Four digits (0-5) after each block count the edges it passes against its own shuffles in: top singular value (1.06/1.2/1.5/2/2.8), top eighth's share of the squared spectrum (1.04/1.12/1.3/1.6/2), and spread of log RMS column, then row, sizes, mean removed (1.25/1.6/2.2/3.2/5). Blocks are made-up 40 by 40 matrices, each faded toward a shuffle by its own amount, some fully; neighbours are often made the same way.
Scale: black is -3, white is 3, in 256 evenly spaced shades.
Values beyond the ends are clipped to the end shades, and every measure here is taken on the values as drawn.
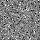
0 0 0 0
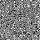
3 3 1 1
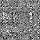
3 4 2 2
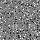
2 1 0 0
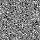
2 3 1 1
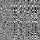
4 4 3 1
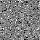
3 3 1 0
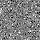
1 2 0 0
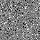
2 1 1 0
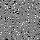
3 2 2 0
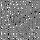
3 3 1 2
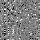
3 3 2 0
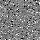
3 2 0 0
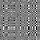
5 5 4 3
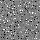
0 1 1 0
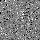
0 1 0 0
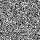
0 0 0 0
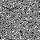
0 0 0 0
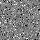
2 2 0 0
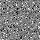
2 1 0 0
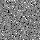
0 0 0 0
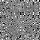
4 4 2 1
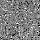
2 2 1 0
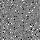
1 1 0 0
